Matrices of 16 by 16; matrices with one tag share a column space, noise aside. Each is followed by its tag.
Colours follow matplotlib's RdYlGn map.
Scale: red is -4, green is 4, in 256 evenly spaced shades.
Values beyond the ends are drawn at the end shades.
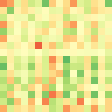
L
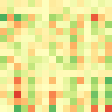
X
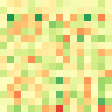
X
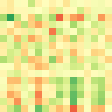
X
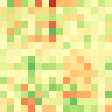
L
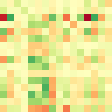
X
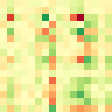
X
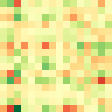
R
